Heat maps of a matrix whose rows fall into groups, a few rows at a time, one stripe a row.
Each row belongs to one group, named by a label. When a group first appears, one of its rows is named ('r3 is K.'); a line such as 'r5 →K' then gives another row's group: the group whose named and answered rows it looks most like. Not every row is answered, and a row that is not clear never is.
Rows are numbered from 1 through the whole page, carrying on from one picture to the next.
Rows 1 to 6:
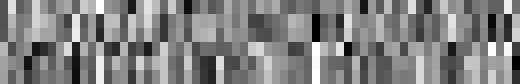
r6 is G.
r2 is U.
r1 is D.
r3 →U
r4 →G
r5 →G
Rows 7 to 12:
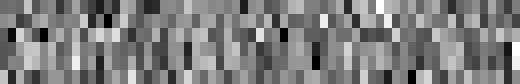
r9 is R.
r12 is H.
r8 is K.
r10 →U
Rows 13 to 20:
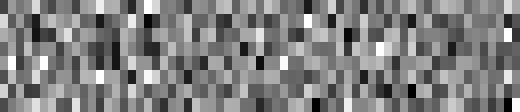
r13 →D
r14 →H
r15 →G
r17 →K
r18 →D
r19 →H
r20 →U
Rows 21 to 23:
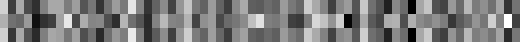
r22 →G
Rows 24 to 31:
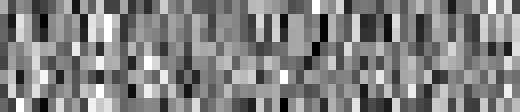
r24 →G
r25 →R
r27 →U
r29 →K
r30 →D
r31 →R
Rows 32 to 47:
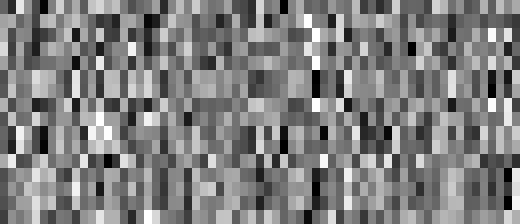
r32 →R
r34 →G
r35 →H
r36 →G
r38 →U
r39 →G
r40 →D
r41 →R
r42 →R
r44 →U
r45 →U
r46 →U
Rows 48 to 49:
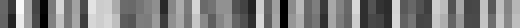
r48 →R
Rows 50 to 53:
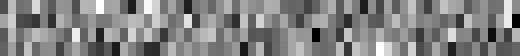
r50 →D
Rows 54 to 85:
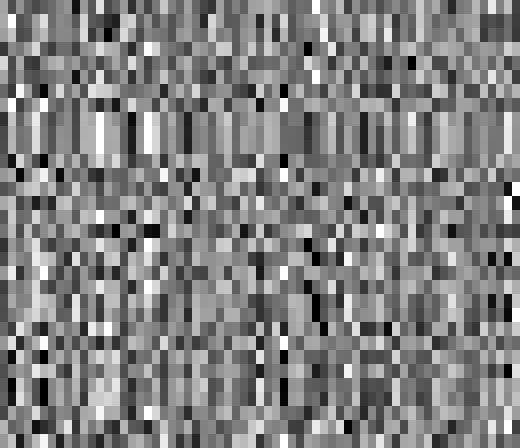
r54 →G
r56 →K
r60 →R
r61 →K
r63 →D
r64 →D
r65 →R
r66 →K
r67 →U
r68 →G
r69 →D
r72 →U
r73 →K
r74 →D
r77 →R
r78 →K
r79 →R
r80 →U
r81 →R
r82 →R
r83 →D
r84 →G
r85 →K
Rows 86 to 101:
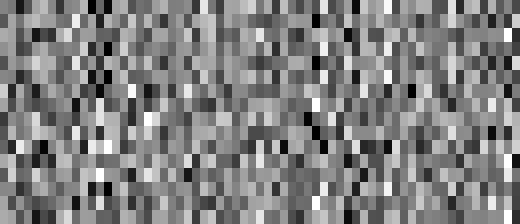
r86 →K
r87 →U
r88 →G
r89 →K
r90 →U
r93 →G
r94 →D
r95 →U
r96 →R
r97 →G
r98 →D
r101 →G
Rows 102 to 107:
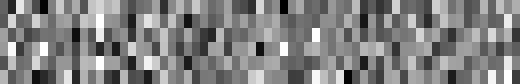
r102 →R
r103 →D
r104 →G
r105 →K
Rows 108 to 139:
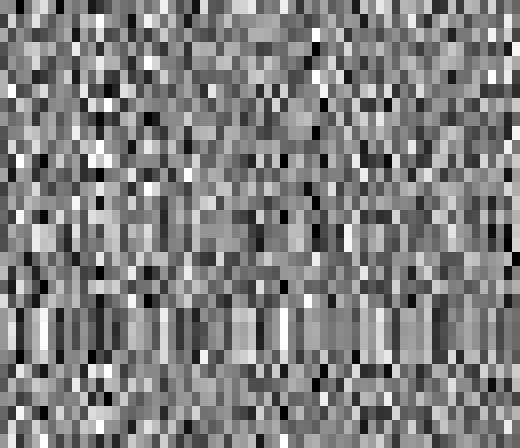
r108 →K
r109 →D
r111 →U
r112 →D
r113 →G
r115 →R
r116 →H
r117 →U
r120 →H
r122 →U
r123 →R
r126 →G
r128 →R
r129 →H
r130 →K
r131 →K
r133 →K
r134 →R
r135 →U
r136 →K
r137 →R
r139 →K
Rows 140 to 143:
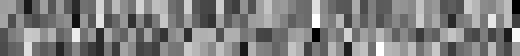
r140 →G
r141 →G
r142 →U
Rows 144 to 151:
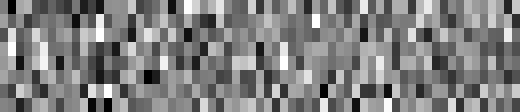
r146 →D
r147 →K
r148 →K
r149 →H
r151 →K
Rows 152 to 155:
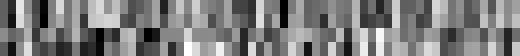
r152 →R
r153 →R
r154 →H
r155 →H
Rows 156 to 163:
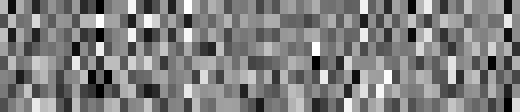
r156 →H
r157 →D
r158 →H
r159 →G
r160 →U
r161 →K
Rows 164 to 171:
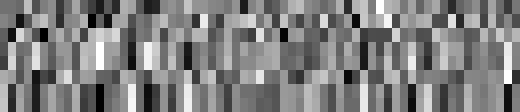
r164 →H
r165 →K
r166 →R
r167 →D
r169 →G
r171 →H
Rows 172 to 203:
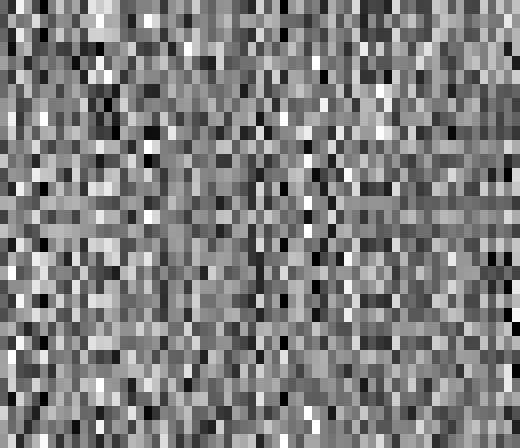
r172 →R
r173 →D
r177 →R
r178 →H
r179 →K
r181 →H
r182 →D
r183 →H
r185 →R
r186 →H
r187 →D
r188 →H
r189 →R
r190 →U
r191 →K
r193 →R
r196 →R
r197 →K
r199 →D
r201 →H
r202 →G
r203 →K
